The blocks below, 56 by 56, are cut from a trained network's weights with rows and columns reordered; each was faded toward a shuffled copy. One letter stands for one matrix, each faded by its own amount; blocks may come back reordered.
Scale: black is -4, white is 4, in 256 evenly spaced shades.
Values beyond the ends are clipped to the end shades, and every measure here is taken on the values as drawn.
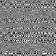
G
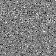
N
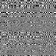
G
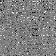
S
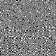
S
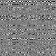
G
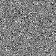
N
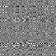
G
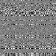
G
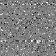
S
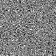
N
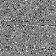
S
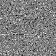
N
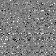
S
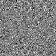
N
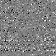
S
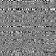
G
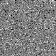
N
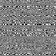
G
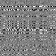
G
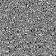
N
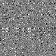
S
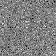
N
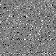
S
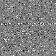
S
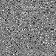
N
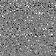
S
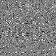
S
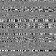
G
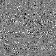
S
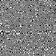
S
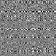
G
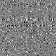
S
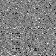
S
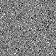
N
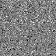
N
